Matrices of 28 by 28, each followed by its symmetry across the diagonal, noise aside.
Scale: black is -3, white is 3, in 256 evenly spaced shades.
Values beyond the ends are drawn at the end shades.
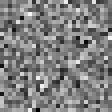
antisymmetric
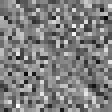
antisymmetric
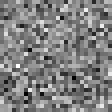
neither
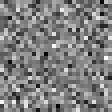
antisymmetric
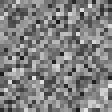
symmetric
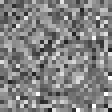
symmetric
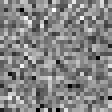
neither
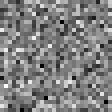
neither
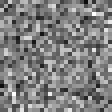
symmetric
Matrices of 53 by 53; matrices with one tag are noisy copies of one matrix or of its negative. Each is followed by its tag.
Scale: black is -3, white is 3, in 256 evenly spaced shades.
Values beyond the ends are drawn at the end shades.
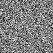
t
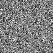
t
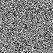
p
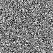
t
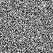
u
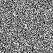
p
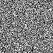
p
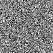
t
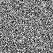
u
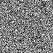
u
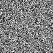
t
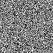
p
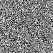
t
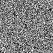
p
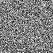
u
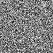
u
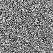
t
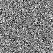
t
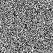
p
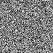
u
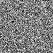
u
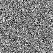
t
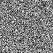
u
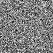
u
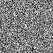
p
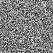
u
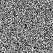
p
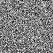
u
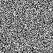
p
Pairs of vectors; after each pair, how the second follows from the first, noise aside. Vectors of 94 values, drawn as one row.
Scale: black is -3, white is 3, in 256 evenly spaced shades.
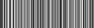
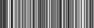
sign-scrambled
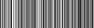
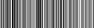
negated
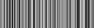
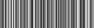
negated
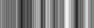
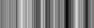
negated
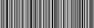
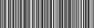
negated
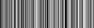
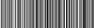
sign-scrambled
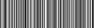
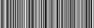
negated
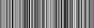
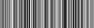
sign-scrambled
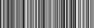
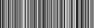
sign-scrambled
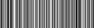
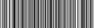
negated
